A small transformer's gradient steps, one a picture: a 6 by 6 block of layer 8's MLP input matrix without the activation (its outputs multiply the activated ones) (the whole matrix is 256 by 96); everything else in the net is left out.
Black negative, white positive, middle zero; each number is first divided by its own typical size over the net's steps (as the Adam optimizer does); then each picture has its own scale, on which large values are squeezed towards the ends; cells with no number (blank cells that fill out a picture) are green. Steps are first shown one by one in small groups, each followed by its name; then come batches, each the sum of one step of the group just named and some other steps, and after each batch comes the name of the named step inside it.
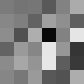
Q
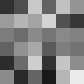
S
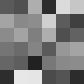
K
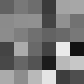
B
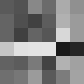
S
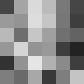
S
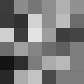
K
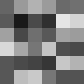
K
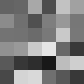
K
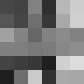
K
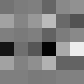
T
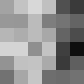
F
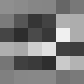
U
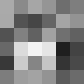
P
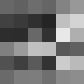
U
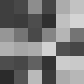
U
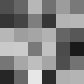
F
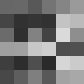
U
